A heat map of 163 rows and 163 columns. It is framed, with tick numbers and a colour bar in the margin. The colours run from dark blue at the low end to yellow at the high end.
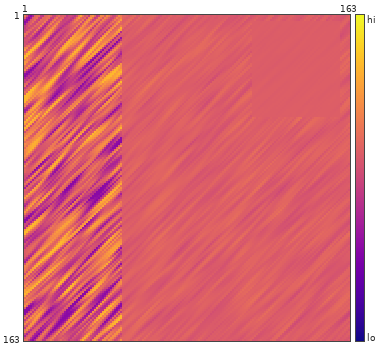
Histogram: heavy tails on both sides. Odd patch: calmer, in the top right. Calmest part: top right. Seam: vertical, 30% of the way across, the right part calmer. Odd rows or columns: none. Average level on the scale: 60%. Grain: diagonal, up to the right. Slope: none.
